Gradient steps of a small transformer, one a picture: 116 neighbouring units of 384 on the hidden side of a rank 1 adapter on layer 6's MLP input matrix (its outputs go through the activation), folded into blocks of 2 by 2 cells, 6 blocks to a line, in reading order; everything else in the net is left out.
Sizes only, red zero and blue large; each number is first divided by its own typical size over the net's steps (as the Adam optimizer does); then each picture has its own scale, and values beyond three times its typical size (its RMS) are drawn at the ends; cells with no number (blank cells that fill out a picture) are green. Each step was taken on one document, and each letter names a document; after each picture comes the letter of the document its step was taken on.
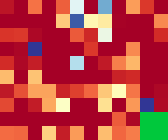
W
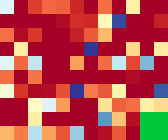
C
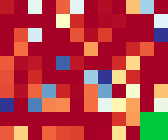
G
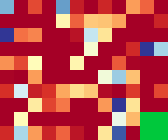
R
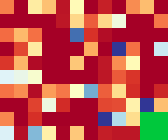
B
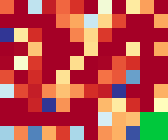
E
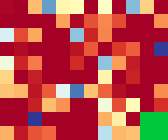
C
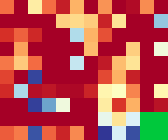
E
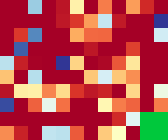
G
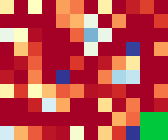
E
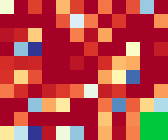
E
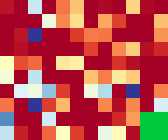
G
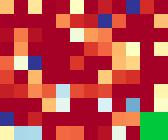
R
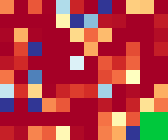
W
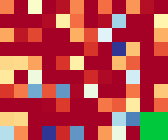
R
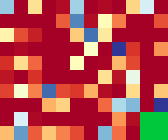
R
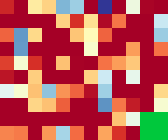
G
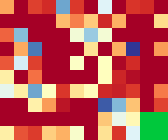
B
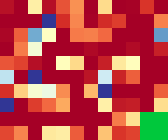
G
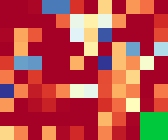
C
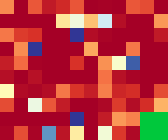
W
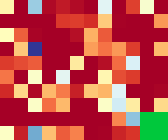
E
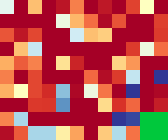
R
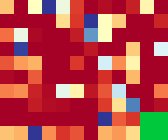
C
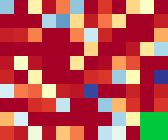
R
